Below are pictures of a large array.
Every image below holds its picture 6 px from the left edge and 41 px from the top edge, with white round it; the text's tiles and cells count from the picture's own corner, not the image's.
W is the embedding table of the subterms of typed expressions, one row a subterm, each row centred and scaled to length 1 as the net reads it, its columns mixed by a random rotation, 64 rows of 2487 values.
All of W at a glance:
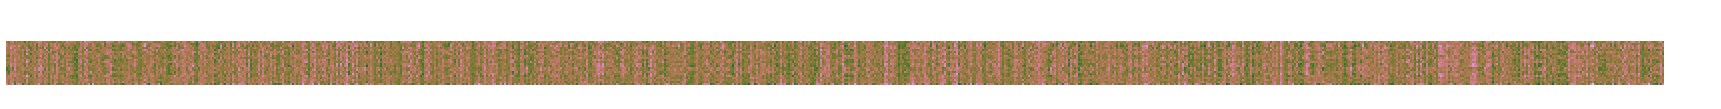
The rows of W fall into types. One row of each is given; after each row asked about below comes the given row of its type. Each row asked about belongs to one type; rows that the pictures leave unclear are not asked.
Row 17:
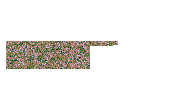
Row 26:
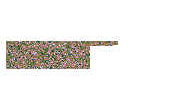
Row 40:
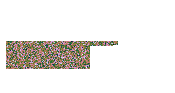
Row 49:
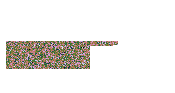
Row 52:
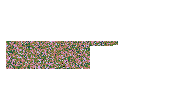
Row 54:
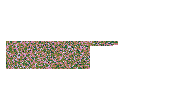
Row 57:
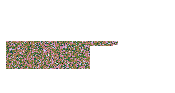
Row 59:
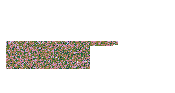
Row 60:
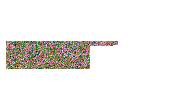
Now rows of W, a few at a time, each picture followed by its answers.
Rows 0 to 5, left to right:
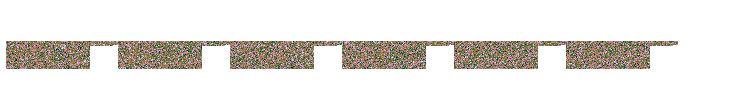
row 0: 59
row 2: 49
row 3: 59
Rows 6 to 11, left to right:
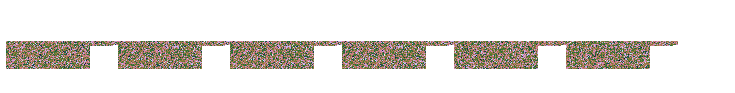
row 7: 57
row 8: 57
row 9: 57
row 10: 60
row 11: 60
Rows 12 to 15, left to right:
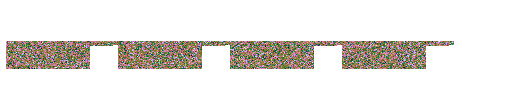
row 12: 52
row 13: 40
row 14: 17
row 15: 49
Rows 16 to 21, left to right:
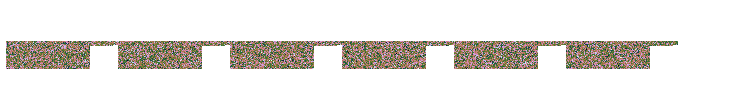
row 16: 59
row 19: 52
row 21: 26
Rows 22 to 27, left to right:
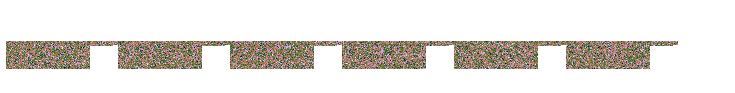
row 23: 40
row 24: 57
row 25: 60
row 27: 52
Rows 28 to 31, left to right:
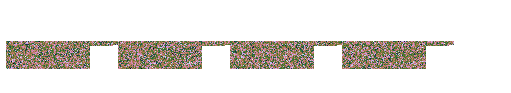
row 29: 49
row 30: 52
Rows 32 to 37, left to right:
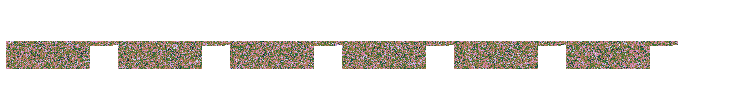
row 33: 59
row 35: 49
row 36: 40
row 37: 17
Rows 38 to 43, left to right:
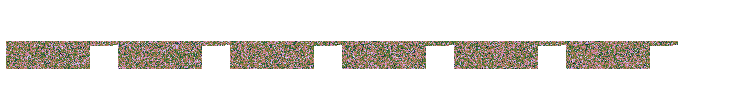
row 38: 49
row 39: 59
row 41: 26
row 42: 52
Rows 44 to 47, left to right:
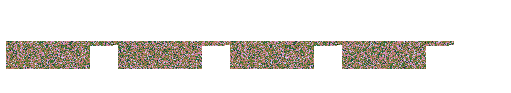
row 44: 40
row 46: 40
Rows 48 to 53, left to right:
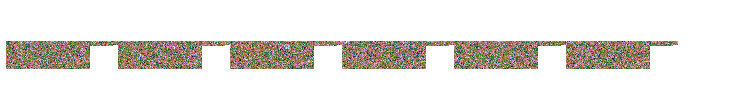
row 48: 40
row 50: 59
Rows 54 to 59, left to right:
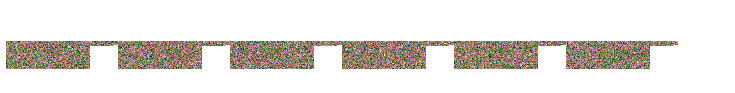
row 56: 60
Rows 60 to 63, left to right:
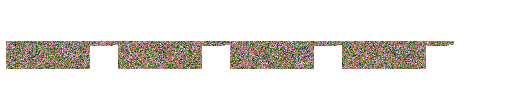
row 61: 54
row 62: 49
